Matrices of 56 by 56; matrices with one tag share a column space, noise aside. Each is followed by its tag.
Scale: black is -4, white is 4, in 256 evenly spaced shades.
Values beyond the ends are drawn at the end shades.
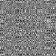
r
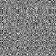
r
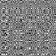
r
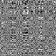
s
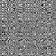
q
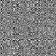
q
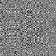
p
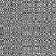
q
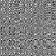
q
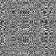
p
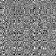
r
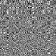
s
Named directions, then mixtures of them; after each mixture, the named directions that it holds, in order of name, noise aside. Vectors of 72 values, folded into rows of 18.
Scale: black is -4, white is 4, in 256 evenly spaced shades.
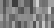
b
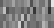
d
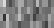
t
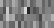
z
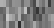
t, z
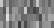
b, t, z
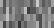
b, z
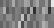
d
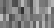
b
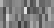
b, t, z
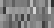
d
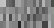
d, t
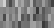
b, d, t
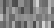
b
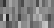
t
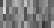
b, t, z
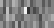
z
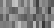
b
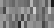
d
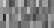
t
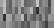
d, t
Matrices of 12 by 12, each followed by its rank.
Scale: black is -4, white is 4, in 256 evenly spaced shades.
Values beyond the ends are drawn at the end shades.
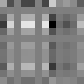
one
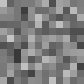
full rank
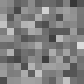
full rank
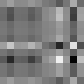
one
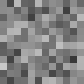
full rank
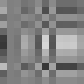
one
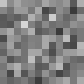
full rank
